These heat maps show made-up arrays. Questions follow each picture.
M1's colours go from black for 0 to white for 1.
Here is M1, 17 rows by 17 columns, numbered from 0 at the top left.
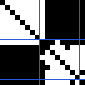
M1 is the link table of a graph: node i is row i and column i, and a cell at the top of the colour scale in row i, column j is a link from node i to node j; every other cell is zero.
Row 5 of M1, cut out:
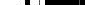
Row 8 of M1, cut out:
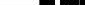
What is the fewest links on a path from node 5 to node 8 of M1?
1
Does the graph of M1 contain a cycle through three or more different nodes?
yes
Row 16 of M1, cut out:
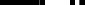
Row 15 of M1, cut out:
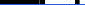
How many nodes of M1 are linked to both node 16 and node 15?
5
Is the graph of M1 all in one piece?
yes
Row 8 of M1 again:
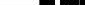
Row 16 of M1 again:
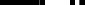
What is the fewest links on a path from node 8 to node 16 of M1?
2
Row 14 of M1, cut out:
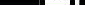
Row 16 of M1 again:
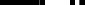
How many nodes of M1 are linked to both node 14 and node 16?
6
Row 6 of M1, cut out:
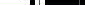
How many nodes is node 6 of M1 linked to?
8
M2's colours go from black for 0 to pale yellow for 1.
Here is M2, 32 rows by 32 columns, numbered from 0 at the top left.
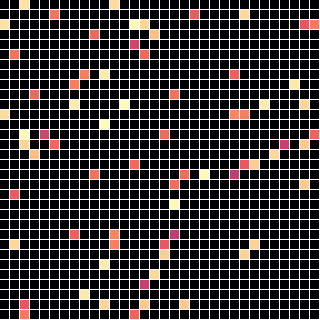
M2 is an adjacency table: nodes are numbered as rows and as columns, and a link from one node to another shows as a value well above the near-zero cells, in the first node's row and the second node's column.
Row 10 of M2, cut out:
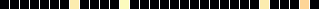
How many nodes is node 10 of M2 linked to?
4
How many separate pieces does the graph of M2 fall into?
4
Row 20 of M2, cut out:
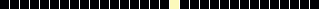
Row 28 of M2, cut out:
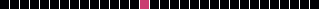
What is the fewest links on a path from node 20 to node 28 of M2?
5
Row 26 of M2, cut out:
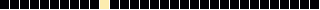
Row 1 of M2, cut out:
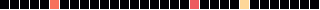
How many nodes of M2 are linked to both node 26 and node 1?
0
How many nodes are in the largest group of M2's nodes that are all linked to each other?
3
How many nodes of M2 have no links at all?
3
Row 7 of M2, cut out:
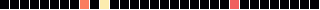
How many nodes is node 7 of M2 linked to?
3
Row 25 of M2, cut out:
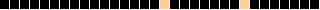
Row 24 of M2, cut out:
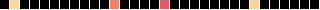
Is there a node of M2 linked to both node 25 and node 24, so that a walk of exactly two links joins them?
yes
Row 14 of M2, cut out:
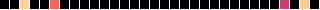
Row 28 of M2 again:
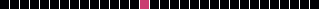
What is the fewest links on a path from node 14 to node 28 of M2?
1
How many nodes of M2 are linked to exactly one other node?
8
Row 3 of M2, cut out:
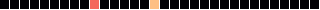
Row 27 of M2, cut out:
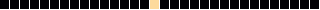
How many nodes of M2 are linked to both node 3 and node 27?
1
